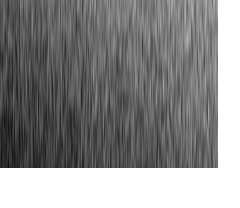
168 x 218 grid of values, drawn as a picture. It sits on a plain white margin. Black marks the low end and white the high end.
The ninth with the lowest average is the bottom left. The ninth with the highest average is the top right. The halves do not mirror each other. The grain runs up and down. There is an overall slope up to the top right.
